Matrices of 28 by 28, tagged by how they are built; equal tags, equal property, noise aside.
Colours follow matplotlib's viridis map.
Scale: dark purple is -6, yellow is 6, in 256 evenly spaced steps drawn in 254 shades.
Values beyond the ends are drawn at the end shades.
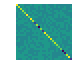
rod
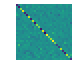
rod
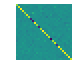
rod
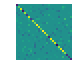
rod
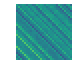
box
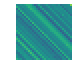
box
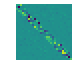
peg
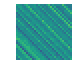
box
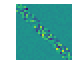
peg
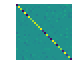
rod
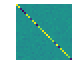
rod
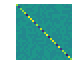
rod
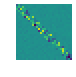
peg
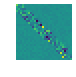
peg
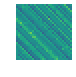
box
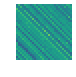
box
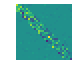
peg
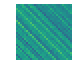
box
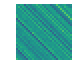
box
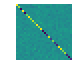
rod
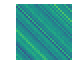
box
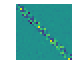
peg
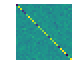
rod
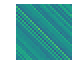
box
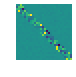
peg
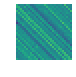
box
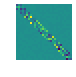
peg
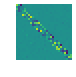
peg
